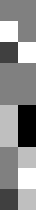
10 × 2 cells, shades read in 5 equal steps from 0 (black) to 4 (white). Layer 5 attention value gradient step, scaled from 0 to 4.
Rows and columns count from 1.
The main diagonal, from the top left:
2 2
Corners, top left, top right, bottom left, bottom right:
2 2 1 3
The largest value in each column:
4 4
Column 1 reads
2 4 1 2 2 3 3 2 2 1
